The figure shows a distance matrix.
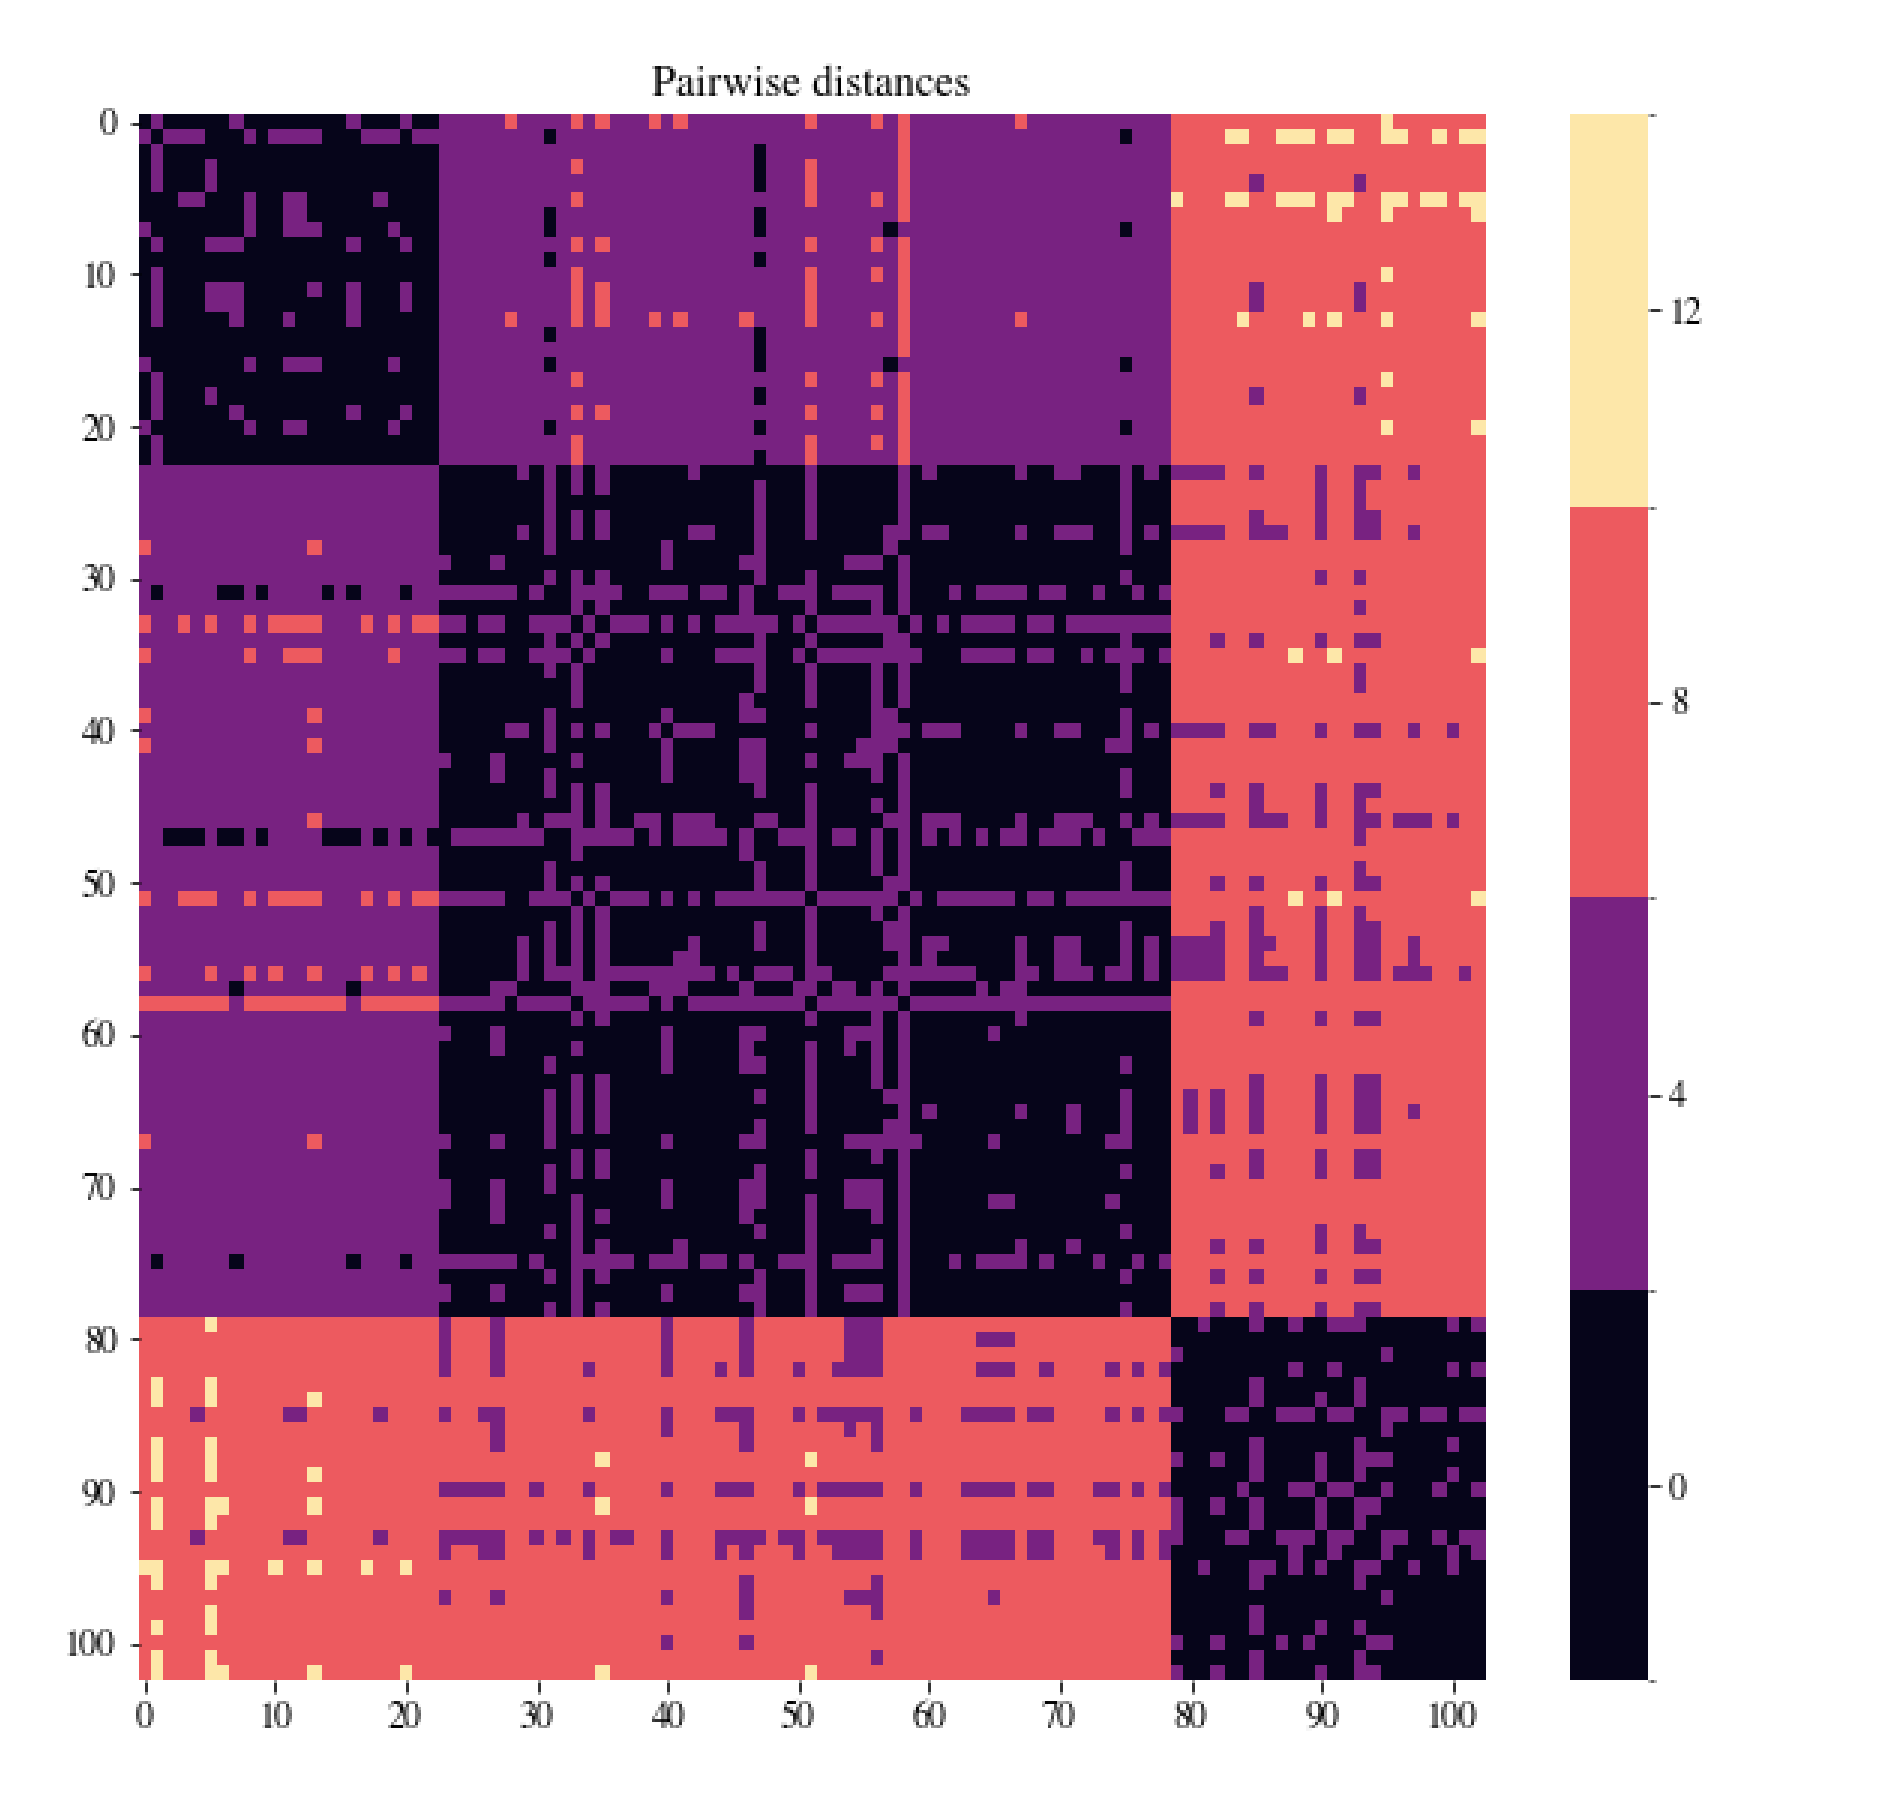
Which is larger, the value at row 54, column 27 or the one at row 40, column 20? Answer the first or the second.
the second
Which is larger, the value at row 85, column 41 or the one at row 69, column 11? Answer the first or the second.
the first
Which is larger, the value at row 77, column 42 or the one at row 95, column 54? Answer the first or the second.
the second
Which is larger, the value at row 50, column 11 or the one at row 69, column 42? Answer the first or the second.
the first
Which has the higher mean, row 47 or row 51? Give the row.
51
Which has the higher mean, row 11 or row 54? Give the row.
11
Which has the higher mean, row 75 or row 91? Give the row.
91
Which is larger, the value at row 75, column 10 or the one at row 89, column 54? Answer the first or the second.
the second
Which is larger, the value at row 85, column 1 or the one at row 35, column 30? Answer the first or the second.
the first
